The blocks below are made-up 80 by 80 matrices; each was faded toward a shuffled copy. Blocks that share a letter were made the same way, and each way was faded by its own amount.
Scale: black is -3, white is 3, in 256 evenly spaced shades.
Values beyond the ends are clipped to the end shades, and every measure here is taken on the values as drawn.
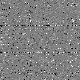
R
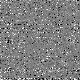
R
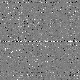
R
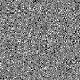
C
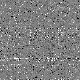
R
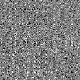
C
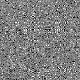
C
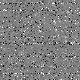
R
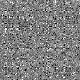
C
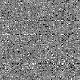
C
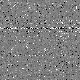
R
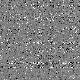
R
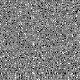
C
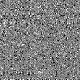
C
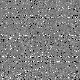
R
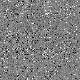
R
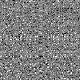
C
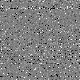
R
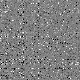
R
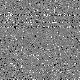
R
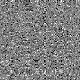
C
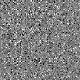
C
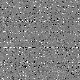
R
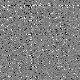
R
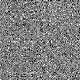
C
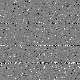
R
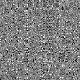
C
